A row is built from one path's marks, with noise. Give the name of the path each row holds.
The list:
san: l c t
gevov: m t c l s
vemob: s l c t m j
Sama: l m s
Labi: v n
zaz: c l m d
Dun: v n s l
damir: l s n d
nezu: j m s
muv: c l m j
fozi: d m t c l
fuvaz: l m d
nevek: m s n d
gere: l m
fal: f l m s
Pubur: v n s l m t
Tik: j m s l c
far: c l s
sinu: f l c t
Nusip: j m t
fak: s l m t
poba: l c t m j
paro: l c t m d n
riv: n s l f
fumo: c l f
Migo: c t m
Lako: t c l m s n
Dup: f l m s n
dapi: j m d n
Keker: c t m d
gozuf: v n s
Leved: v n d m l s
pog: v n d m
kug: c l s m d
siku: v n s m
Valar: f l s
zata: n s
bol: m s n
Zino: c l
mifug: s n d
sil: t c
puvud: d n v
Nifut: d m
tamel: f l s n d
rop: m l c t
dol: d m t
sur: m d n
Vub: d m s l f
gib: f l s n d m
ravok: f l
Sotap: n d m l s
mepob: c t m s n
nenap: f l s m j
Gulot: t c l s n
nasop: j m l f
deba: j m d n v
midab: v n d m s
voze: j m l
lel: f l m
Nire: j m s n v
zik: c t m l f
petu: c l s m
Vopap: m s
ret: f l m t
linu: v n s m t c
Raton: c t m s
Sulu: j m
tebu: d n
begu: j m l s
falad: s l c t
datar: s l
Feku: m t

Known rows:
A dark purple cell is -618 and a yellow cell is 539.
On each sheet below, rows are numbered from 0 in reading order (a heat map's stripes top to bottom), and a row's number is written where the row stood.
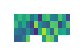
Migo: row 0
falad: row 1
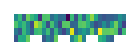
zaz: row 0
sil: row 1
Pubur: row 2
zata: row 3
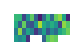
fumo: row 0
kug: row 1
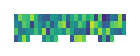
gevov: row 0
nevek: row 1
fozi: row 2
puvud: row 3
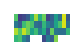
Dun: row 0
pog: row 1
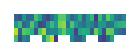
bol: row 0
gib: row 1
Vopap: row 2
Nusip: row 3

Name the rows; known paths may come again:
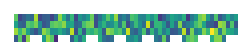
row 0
puvud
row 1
tamel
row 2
midab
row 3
begu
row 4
mepob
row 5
lel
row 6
Leved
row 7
Gulot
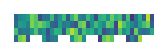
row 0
Vub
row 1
Vopap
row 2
falad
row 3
fozi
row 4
pog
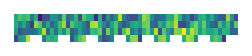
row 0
Keker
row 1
nevek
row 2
zaz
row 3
siku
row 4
gib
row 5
Sotap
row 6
damir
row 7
Valar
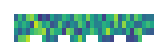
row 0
kug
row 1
bol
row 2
gevov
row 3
nasop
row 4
Nusip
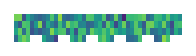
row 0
san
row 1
nenap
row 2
Sama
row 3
far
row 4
poba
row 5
rop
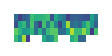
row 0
Dup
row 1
Zino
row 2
zata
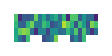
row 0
Labi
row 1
Nifut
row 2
sil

